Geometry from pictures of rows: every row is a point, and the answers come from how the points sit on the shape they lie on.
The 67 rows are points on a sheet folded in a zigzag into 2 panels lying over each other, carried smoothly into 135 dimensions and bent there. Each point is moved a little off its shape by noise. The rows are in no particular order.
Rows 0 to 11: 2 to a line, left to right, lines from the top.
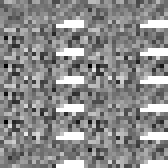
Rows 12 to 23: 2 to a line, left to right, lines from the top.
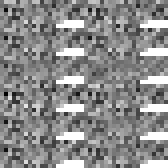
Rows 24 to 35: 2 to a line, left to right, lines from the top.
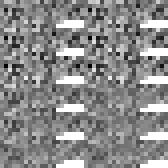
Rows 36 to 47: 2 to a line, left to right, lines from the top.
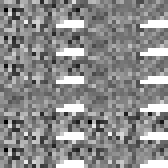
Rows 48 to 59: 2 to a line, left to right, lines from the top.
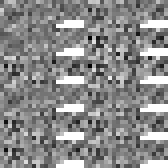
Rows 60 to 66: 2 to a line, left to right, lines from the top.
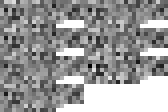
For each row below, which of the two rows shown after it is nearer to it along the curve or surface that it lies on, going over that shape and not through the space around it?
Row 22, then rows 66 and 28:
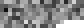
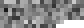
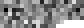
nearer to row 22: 66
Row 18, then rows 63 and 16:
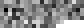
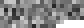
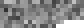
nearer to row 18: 63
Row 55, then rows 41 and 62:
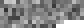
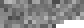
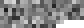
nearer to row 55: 62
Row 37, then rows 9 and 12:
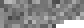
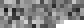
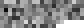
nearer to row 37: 12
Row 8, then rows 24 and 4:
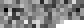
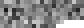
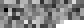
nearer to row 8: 24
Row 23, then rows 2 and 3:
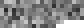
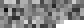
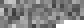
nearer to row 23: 3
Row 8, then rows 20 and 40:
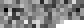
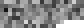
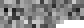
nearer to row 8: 40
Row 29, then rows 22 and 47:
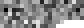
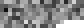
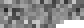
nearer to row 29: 47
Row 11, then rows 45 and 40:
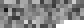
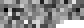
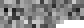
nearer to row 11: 45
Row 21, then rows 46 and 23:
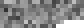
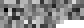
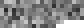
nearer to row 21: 46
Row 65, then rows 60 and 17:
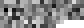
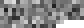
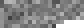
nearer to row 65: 60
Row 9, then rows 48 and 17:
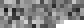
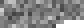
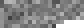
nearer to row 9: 48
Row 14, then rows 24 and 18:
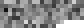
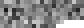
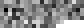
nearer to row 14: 18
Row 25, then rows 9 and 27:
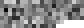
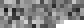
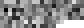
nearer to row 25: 27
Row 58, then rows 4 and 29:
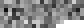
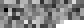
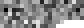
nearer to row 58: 29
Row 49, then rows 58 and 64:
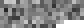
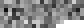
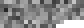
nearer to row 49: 64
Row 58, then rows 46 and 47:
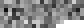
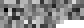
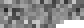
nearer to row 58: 47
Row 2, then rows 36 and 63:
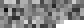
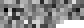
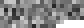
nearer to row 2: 36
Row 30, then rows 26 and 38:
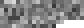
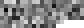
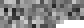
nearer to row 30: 26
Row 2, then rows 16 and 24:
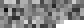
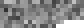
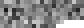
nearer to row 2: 16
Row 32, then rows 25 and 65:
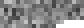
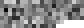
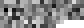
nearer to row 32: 65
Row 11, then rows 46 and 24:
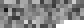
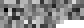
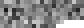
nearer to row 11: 46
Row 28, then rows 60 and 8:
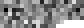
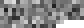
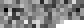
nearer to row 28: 8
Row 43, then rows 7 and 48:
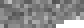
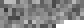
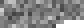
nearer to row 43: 48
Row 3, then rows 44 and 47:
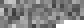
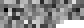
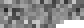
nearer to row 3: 47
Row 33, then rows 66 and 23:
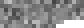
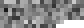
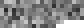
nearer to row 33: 23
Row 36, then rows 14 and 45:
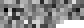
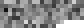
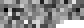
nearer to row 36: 45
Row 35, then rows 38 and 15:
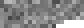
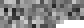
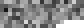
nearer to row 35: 15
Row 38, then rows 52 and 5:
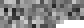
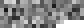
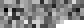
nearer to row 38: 5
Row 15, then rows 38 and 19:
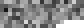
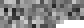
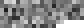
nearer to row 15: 19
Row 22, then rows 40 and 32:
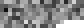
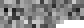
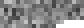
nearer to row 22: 40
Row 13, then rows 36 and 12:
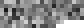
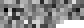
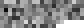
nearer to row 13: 36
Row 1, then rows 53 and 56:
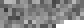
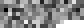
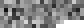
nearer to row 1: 53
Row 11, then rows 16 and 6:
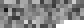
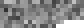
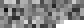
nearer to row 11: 16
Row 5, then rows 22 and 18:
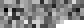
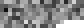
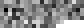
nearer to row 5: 18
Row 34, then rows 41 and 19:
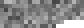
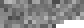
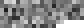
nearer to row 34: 41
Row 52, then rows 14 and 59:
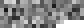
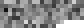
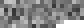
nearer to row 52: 14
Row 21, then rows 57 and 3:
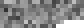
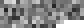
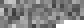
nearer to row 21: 57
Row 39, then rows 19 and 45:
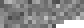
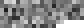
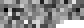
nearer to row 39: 19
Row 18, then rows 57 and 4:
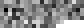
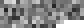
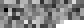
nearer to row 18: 4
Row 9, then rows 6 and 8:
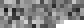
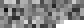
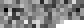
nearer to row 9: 8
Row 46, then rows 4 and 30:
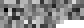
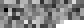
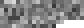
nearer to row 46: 4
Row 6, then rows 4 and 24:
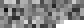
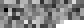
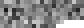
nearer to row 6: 4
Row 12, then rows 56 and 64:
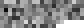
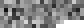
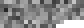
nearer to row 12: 64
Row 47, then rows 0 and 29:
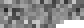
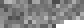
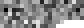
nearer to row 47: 29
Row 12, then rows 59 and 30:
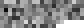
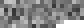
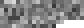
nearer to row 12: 30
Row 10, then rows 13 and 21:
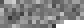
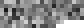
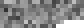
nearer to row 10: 21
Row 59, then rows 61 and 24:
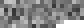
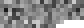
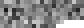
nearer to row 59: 24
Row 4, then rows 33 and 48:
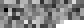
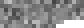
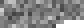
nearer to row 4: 33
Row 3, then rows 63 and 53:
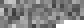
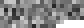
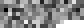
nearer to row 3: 63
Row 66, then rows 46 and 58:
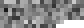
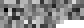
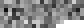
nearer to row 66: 46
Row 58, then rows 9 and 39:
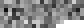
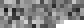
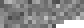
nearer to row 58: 9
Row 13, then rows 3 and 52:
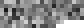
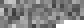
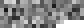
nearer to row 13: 3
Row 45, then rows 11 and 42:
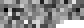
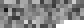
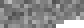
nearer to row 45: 11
